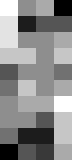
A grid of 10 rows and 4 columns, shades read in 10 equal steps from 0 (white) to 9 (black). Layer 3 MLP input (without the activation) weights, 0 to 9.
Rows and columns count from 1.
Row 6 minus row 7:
1 -1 1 3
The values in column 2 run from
2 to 8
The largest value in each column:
9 8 8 9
